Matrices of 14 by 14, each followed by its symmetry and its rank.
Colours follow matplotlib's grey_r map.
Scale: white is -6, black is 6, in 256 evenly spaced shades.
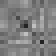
symmetric, rank three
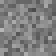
neither, full rank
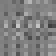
neither, rank two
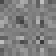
symmetric, rank two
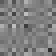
symmetric, rank two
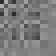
symmetric, rank two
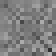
symmetric, rank three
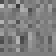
neither, rank two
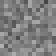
neither, full rank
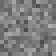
neither, full rank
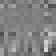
neither, rank two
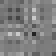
symmetric, rank two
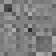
symmetric, rank three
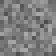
neither, full rank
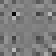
symmetric, rank three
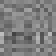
neither, rank two
